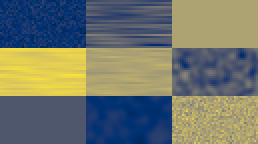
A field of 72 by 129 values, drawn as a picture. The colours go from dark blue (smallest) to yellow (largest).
The table splits into 3 rows of 3 panels. Panel 1,1: very low, fine-grained, faint in contrast. Panel 1,2: low, streaked across. Panel 1,3: high, flat. Panel 2,1: very high, streaked across, faint in contrast. Panel 2,2: high, streaked across, faint in contrast. Panel 2,3: low, blotchy. Panel 3,1: low, flat. Panel 3,2: very low, blotchy, faint in contrast. Panel 3,3: high, fine-grained.
